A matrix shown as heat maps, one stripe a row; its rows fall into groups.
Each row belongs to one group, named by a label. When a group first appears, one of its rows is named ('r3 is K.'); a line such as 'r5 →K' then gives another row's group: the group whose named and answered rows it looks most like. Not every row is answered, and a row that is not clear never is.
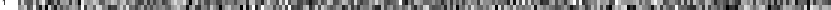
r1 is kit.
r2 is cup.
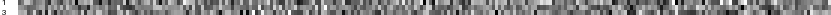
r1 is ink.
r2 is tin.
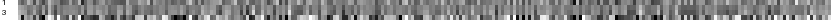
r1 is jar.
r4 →jar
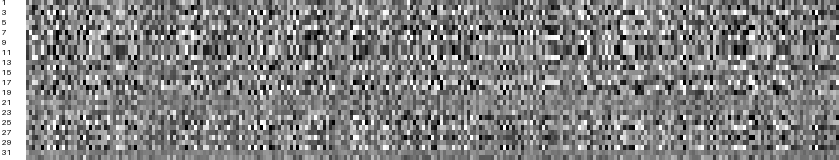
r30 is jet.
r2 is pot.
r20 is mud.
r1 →kit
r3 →jet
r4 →kit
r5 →cup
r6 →pot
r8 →ink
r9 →kit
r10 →cup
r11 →cup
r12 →ink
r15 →kit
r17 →ink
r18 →tin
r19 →cup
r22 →mud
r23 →jar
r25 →mud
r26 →jet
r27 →kit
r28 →pot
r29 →kit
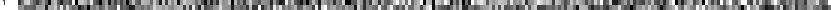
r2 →tin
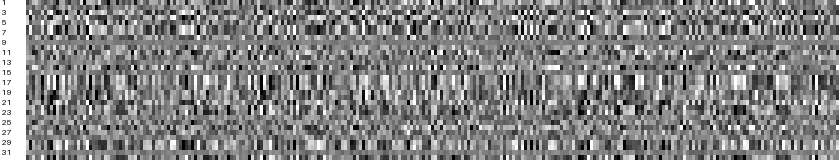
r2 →tin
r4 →jar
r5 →mud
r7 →kit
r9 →mud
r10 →jet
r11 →pot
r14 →ink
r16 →jet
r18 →jet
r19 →tin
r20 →tin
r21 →jar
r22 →cup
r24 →pot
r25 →pot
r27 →kit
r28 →pot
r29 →jar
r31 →cup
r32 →cup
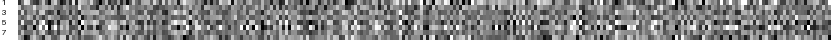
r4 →jar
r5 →kit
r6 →jet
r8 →pot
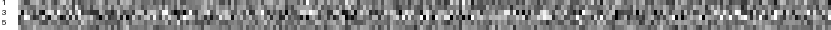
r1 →pot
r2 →pot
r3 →jar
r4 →ink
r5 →cup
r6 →mud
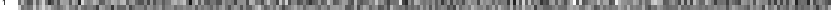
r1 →kit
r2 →mud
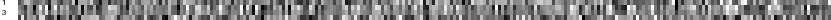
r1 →ink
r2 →jet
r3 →jet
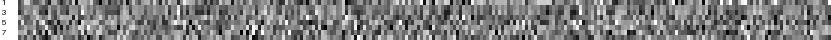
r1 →ink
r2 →cup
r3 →cup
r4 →pot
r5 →kit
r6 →mud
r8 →tin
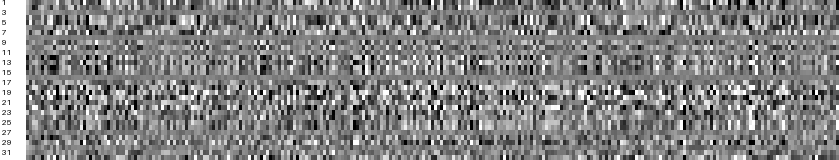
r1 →pot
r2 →pot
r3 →mud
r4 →kit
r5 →kit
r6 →tin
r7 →jar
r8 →mud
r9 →mud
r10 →tin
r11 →mud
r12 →tin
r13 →ink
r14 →tin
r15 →tin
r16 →mud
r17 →jar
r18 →ink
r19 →jet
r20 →kit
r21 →tin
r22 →ink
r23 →mud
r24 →mud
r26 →ink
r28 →tin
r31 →tin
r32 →jet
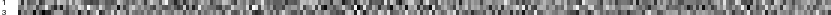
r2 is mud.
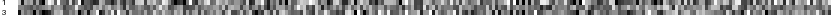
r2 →pot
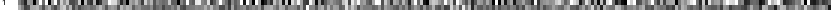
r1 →jet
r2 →pot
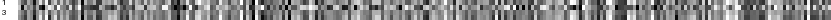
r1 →jet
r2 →jar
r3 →jet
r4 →jet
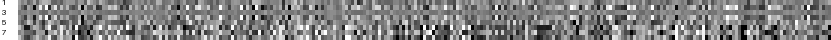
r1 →mud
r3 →cup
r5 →jar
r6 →pot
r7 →tin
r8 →pot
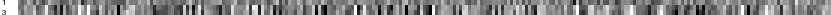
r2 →mud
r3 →mud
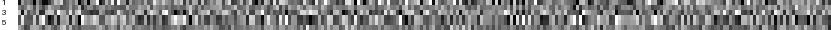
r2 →jar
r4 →kit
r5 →kit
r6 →pot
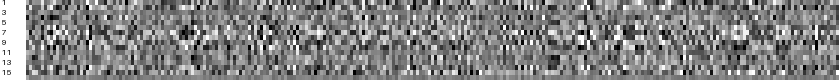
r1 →mud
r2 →kit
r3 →pot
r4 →tin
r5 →pot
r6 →jet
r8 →jet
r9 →kit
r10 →cup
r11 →cup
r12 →pot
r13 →pot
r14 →kit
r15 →ink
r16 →mud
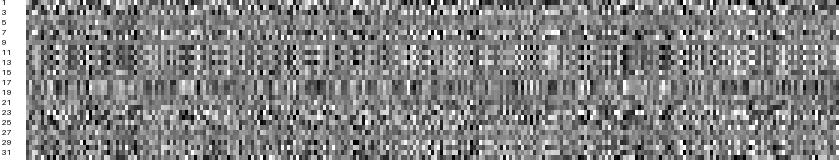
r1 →pot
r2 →jet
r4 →mud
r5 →mud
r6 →jar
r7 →ink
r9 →cup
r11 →ink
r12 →jar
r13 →ink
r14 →jar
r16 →jar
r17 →kit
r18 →kit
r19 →kit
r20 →jet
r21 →pot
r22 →tin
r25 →tin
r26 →ink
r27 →mud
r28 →jar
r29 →ink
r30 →tin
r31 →ink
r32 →cup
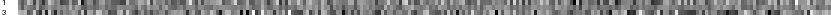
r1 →jar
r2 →jar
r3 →cup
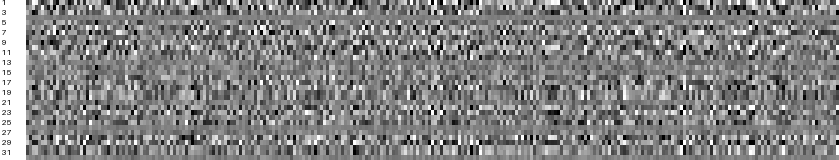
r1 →ink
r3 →pot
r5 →tin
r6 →mud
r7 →jet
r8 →cup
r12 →pot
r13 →cup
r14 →tin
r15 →jar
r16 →tin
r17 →cup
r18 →pot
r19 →kit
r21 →tin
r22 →ink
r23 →pot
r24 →tin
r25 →cup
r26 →cup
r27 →pot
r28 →jar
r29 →pot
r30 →ink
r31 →ink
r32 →mud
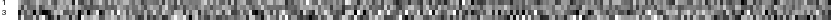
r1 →pot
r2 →jar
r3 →tin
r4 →kit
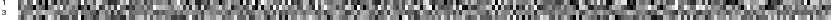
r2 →tin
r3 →mud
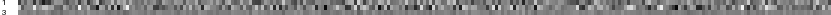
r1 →tin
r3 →mud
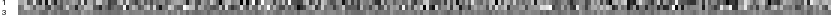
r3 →cup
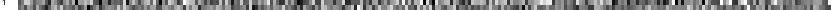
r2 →tin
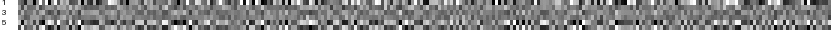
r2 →jar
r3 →kit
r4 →pot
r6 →kit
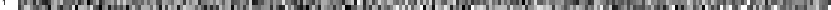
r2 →ink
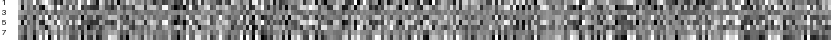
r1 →mud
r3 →cup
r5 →jar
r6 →tin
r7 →jet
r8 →jet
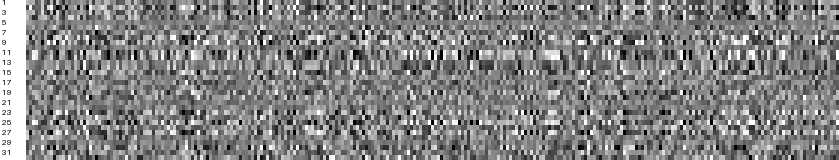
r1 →cup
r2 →kit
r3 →cup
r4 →pot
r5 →cup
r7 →tin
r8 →jar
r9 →jet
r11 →ink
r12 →ink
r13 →pot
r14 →pot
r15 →kit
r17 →cup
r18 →kit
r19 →ink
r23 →jar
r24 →mud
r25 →ink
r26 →pot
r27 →jar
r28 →mud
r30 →cup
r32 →tin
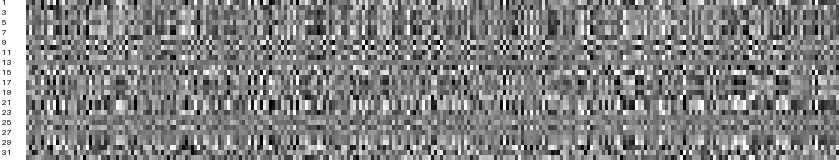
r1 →jet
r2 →tin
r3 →kit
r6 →kit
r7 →kit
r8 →tin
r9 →mud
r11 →mud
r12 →kit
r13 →cup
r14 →pot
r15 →jet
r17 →cup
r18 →cup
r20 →ink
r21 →jet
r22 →jet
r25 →jar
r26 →kit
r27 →mud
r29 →jet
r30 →jar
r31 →pot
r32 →ink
